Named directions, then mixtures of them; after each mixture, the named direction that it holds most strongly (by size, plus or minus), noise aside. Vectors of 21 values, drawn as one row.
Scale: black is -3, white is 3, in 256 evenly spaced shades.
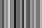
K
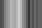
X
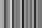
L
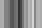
X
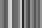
L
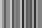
L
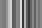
L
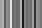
L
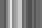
X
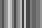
K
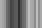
X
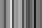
L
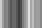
X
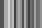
K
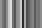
L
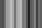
X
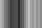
X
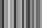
K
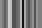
L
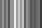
K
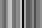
L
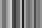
L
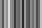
K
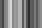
X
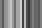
X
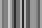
K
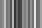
L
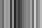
K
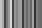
L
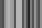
X
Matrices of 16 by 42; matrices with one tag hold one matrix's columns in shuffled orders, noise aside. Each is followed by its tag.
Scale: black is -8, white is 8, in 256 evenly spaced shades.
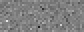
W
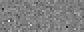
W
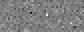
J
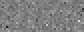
W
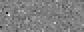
J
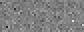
W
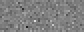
W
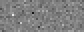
J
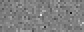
J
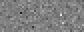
J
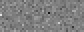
J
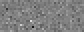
W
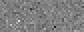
W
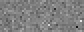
W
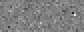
J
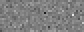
J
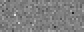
J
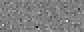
W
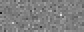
J
